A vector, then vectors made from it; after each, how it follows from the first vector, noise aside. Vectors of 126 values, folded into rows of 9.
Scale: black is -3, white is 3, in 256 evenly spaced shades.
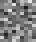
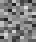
negated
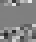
partly zeroed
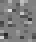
partly zeroed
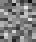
negated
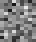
negated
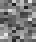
sign-scrambled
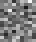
copied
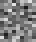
copied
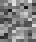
sign-scrambled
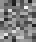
sign-scrambled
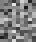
sign-scrambled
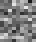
sign-scrambled
